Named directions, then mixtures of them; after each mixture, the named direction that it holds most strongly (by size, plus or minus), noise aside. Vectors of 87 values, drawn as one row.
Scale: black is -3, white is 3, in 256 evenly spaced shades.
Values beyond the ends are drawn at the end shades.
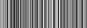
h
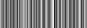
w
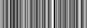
w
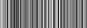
h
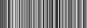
h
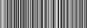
h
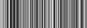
h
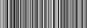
h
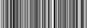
w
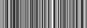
h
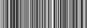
h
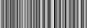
w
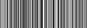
h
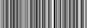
w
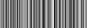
w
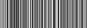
h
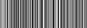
h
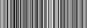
h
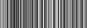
h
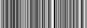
w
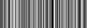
h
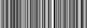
w
